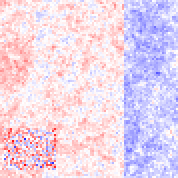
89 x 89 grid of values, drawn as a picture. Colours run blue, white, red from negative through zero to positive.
Seam: vertical, 70% of the way across, the left part higher. Average level on the scale: 50%. Roughest part: bottom left. Histogram: bell-shaped. Odd patch: rougher, in the bottom left.
